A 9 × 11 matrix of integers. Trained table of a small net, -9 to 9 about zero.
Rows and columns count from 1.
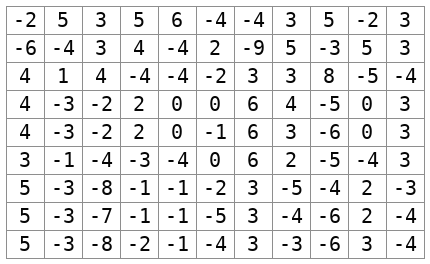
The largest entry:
8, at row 3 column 9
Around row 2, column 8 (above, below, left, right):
3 3 -9 -3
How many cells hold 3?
16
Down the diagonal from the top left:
-2 -4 4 2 0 0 3 -4 -6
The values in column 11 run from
-4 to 3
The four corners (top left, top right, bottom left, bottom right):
-2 3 5 -4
